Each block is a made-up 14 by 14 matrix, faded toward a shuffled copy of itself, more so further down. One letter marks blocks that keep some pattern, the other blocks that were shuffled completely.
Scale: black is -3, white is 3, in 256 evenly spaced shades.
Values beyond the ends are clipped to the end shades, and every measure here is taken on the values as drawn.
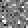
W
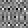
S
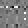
S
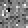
W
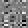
S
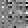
S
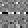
S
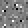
W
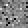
W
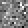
W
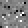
W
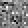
W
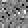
W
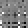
S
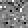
W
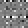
S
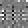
S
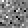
W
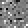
W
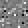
W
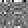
S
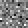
W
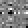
S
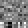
S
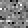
W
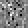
W
